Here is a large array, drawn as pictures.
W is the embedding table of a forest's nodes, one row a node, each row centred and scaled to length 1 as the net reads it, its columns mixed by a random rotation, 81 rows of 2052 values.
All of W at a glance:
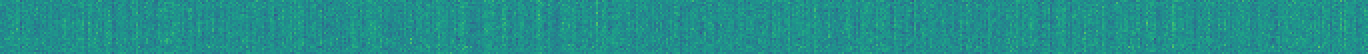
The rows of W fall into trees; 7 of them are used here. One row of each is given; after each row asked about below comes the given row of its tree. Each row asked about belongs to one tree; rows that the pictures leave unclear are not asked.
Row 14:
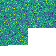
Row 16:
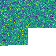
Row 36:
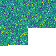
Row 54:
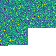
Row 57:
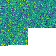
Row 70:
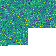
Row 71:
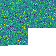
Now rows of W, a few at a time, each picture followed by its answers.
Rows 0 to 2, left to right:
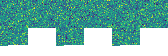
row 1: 16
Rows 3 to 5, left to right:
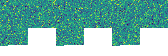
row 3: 54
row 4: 54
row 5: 57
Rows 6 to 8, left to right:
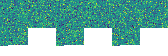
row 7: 70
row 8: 70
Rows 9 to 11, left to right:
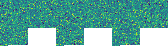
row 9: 54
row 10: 71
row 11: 36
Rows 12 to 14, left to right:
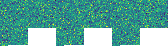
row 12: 16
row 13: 36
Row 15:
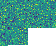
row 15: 16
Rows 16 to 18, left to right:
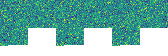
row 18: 36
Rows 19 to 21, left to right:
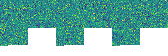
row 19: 54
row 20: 36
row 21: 16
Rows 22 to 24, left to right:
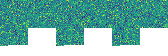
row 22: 36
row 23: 16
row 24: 16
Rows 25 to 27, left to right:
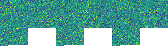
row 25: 54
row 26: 70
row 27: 14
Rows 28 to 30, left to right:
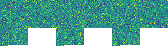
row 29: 36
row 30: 57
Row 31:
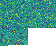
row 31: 71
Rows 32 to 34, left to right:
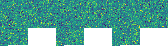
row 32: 36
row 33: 70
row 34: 36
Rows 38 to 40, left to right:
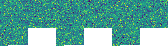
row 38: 54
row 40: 54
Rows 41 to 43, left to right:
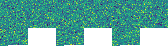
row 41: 71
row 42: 36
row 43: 70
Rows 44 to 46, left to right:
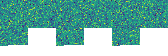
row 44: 36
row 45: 16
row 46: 70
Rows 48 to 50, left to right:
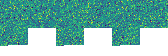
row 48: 54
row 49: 70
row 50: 54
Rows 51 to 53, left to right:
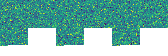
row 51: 16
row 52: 54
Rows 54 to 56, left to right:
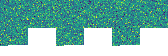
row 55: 36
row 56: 14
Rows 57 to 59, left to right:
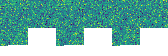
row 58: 57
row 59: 16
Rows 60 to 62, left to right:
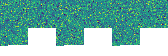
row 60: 57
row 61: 54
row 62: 16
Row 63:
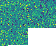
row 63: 57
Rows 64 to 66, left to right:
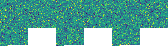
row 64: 16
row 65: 16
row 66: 36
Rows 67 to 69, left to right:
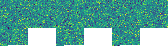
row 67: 16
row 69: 70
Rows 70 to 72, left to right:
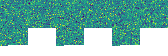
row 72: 36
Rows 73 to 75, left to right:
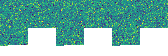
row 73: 54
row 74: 14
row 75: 54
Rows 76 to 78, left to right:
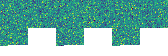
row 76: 36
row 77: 70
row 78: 54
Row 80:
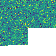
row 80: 16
